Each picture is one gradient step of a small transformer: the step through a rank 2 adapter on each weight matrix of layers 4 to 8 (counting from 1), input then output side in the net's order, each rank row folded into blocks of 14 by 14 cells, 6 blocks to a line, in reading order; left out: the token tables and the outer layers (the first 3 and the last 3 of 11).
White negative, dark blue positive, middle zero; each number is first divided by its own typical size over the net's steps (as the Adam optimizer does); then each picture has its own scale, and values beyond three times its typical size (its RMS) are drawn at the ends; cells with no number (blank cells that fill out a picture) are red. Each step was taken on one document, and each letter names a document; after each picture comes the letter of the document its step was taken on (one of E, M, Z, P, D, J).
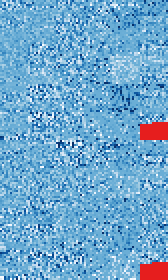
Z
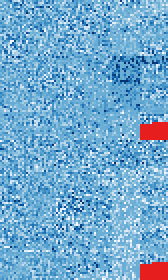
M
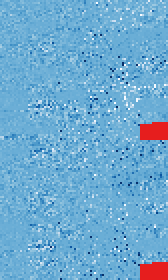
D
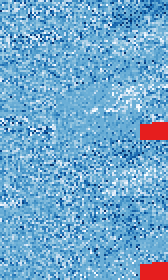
M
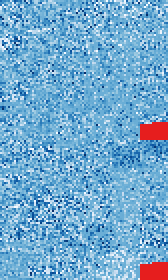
M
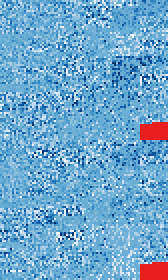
Z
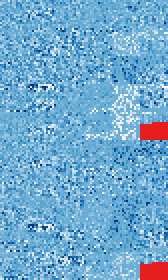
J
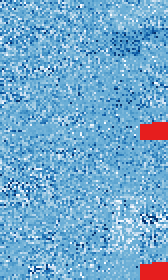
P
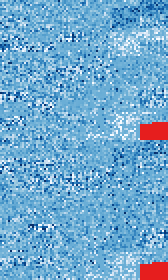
J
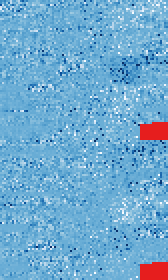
D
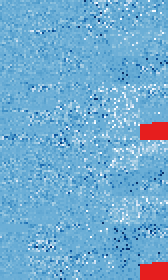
D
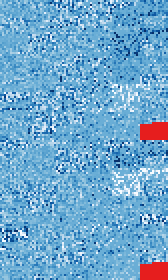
Z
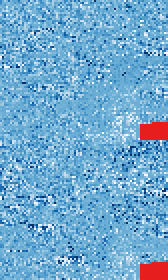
J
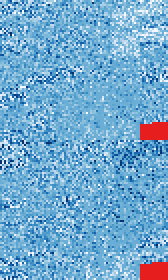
M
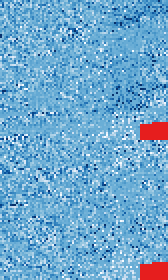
P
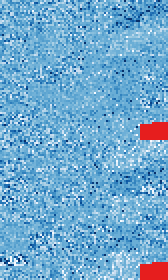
P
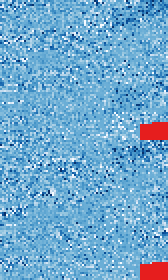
J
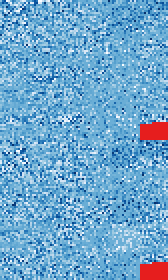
M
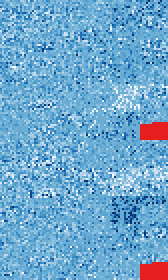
J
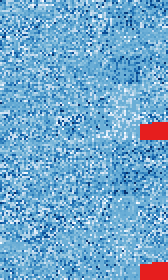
M
